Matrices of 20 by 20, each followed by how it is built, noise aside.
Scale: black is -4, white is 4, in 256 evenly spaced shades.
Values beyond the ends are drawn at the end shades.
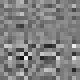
low rank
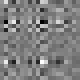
low rank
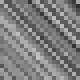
Toeplitz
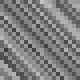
Toeplitz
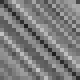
Toeplitz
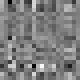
low rank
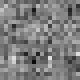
low rank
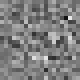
low rank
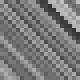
Toeplitz
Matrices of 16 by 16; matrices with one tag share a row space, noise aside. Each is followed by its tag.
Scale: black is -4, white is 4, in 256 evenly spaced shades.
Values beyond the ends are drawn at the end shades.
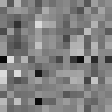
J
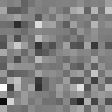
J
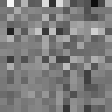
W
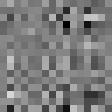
W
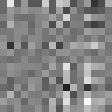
W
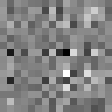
W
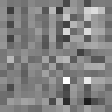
W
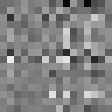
W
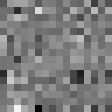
J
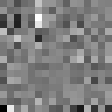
J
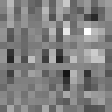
W
